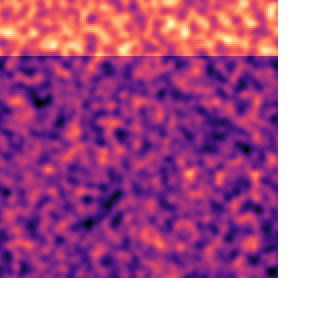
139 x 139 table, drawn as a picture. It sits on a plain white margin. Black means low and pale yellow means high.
A horizontal seam about 20% of the way down splits the table, and the top part is higher. No regular stripes run through it. No lone cell stands out from its neighbours.
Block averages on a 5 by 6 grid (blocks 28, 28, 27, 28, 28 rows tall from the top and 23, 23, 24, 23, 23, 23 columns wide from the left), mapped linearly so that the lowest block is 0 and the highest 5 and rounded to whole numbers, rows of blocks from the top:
555555 | 011111 | 111101 | 110111 | 111210
